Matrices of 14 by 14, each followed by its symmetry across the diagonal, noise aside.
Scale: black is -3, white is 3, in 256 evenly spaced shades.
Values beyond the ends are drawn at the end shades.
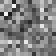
symmetric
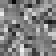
antisymmetric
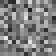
neither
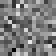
neither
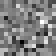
antisymmetric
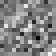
symmetric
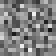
antisymmetric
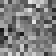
antisymmetric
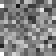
neither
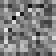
antisymmetric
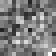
symmetric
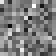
neither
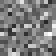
neither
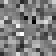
antisymmetric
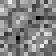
symmetric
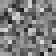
symmetric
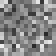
symmetric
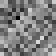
symmetric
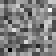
antisymmetric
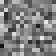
neither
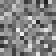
symmetric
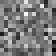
neither
